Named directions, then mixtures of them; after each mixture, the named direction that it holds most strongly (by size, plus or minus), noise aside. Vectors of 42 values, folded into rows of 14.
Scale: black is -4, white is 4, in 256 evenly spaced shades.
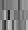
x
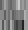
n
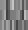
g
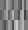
g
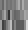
x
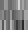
n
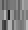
x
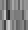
x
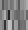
x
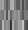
n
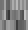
g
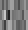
x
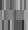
n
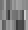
n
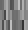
n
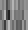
x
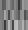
x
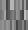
g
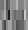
x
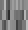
x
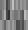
g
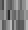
x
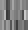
g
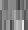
n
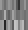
n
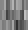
g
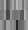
g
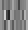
x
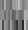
n
